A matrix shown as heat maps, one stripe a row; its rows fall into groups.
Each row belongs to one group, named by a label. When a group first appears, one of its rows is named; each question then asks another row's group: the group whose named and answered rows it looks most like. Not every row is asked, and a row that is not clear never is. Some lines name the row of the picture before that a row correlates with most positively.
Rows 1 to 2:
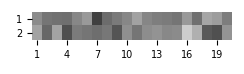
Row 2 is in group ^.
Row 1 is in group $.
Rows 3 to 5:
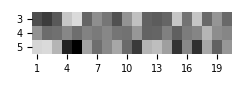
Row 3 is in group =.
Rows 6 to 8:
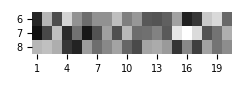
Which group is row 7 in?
^
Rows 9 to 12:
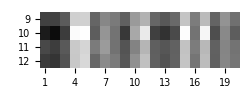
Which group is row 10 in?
=
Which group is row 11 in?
=
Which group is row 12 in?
=
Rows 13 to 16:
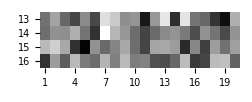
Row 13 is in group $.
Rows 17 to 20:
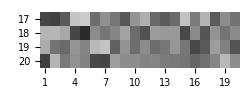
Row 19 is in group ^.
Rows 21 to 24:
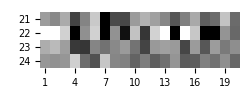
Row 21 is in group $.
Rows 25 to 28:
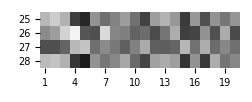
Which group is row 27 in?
=
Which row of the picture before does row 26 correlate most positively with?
24
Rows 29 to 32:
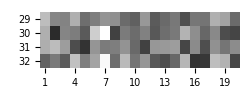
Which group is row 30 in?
^
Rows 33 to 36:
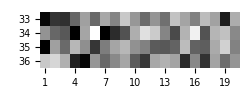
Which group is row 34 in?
$
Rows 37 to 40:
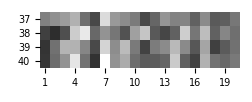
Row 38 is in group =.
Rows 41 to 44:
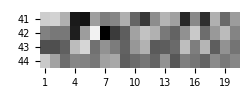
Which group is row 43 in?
=
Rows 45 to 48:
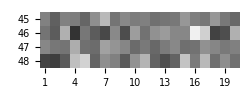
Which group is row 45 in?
^
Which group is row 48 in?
=
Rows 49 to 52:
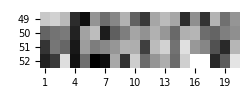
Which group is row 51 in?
$
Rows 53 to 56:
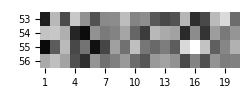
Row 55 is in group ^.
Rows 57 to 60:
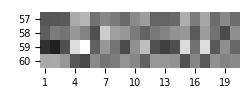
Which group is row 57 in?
=
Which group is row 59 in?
=
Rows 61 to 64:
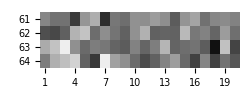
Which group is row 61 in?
$
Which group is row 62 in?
=
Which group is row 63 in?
$
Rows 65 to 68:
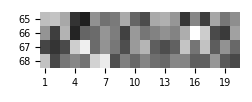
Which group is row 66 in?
^
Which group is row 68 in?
^
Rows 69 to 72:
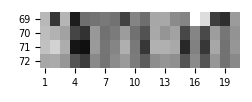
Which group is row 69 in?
^
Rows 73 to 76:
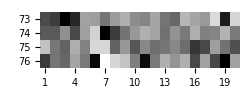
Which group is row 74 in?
$
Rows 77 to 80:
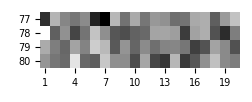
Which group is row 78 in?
^
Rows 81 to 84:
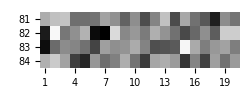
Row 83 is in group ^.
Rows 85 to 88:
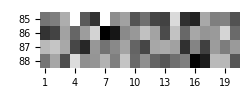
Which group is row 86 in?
$
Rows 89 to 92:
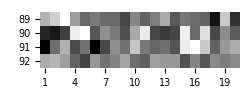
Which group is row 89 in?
$
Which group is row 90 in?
=
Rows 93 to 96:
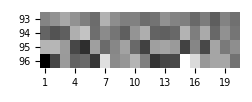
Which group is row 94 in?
=
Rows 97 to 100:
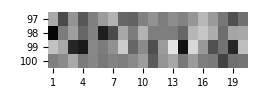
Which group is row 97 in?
^
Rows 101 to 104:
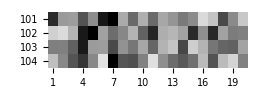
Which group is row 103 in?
$
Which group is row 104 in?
$
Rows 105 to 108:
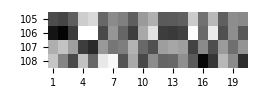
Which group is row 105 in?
=
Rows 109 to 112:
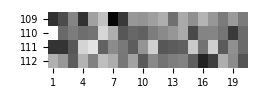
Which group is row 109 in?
$
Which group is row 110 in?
^
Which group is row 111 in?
=
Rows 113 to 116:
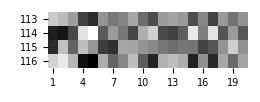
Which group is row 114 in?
=
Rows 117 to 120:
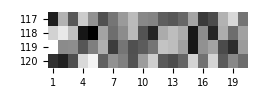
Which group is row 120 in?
=
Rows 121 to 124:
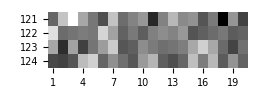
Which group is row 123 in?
^
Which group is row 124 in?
=
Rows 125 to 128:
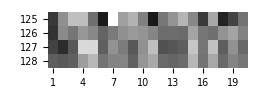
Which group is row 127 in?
=
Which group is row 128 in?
=
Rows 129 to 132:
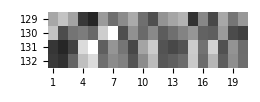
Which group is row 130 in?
^
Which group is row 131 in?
=
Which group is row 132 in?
=
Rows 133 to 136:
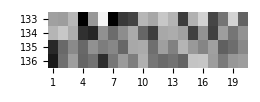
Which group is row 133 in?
$
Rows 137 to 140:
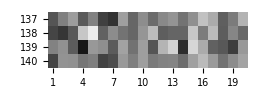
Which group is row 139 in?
$
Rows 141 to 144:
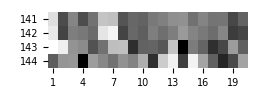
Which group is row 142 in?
^
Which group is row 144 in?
$
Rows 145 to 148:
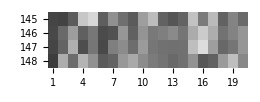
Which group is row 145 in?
=
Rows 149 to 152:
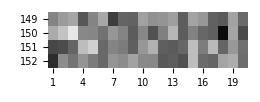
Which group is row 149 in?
$
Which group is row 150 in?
$
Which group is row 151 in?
=
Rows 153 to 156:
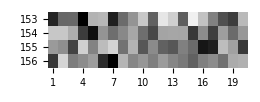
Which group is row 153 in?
$
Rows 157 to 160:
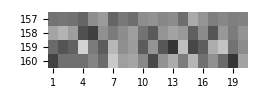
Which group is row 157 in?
$
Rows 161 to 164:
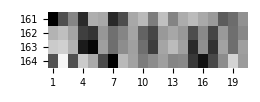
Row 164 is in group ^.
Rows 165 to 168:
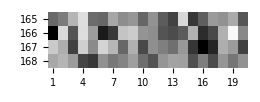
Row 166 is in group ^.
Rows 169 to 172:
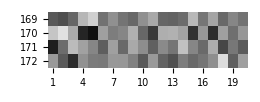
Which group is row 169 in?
=
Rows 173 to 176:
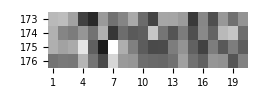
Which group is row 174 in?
$
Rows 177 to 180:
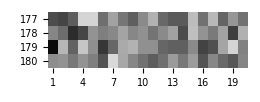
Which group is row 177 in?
=
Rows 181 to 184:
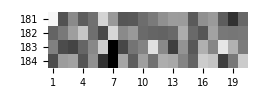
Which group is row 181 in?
^
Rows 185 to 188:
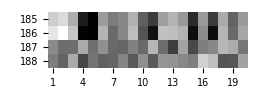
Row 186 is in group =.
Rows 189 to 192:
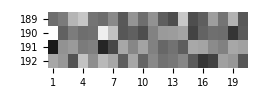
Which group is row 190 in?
^
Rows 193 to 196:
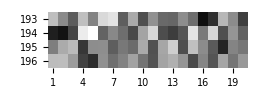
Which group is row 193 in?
^
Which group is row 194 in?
=
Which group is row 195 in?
$
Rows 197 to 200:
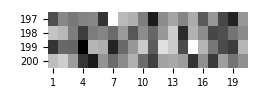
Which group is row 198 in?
$
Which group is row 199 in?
$
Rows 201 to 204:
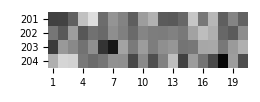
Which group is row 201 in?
=
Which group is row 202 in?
^
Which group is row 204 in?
$
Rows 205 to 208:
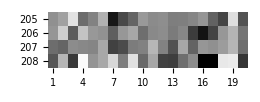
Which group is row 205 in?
$
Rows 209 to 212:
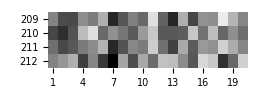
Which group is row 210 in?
=
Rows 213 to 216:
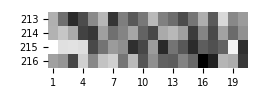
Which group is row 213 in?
$
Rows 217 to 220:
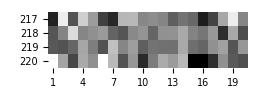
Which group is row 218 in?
$
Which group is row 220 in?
^
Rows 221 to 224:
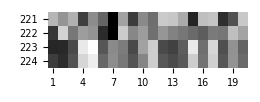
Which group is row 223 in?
=
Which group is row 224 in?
=
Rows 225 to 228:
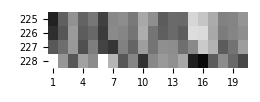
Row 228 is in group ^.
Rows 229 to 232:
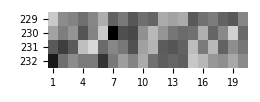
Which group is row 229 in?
^
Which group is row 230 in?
$
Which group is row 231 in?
=
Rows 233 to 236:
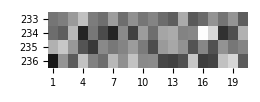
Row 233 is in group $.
